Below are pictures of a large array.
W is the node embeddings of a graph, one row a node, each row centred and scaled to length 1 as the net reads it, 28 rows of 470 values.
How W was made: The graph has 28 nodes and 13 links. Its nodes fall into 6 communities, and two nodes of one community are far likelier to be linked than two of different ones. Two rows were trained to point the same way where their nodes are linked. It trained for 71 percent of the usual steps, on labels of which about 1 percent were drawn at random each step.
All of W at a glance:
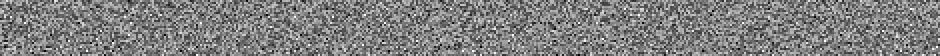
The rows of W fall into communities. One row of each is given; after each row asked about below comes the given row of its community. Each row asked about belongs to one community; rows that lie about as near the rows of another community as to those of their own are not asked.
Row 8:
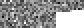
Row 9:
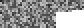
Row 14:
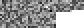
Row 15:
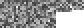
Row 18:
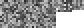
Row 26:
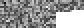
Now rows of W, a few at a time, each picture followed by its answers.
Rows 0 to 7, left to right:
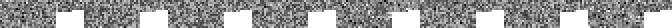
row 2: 9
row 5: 15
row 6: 18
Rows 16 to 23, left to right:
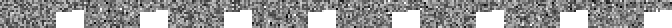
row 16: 8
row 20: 14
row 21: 26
